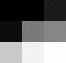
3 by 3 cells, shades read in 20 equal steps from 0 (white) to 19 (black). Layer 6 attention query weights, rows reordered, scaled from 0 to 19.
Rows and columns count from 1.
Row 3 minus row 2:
-14 -9 -9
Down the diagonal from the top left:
19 10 0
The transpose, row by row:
19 18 4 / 19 10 1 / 17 9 0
